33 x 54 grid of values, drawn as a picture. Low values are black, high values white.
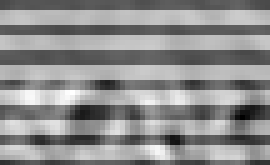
The ninth with the highest average is the middle left. A horizontal seam about 50% of the way down splits the table, and the top part is calmer. Stripes running across repeat 6 times from top to bottom. The bottom right is the ninth with the lowest average. There are no lone odd cells.
